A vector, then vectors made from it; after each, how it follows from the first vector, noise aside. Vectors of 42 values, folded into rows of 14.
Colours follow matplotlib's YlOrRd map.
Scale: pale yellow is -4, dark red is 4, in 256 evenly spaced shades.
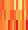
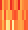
reversed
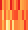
reversed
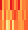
reversed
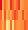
reversed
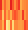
reversed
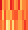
reversed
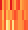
reversed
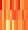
reversed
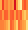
sign-scrambled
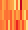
sign-scrambled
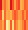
reversed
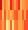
reversed
